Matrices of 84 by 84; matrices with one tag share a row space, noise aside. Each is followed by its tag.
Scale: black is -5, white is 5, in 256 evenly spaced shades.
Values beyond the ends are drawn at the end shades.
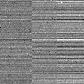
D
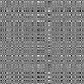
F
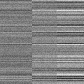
D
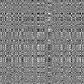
F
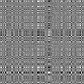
F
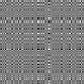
F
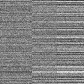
D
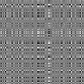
F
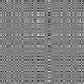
F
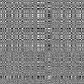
F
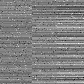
D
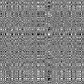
F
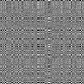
F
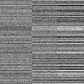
D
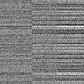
D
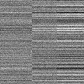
D
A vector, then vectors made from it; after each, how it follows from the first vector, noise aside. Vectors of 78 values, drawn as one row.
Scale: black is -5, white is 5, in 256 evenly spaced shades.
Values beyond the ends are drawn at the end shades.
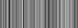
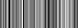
scaled up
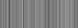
shrunk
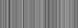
shrunk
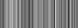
reversed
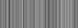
shrunk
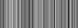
reversed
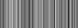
reversed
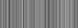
shrunk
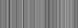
shrunk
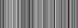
reversed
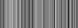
reversed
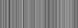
shrunk
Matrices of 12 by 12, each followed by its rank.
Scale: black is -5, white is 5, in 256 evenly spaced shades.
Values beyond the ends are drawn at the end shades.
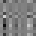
one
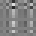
one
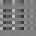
one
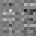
two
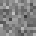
full rank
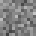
full rank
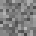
full rank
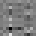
two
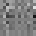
two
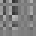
one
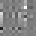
two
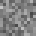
full rank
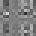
two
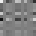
one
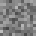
full rank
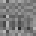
two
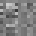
two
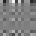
one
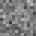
full rank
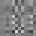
two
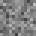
full rank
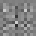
two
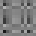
one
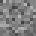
full rank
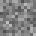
full rank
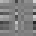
one
